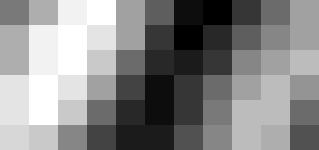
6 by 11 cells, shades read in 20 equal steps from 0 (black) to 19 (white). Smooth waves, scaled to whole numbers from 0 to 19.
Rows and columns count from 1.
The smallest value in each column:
9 13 10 5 2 1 0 0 4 8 6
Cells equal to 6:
2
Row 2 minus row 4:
-4 -1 2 5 7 3 -4 -5 -5 -4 1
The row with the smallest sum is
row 6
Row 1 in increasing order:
0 1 4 7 8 9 12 12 13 18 19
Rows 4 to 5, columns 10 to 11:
14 11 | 14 8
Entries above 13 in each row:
2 3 4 4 5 3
